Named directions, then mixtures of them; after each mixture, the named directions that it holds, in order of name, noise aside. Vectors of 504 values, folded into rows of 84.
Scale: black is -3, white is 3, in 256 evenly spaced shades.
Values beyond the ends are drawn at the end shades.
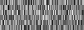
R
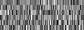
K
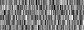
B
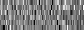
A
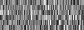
K, R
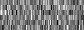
A, K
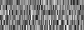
K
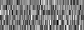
K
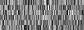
R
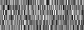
B, R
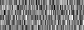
B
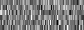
A, K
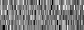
A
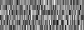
K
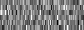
A, K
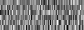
K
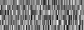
K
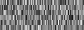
B, R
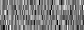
A, B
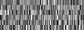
K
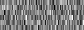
B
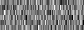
B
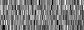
A, R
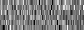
A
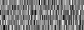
A, K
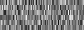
B, R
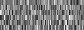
B, K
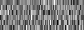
K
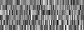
K
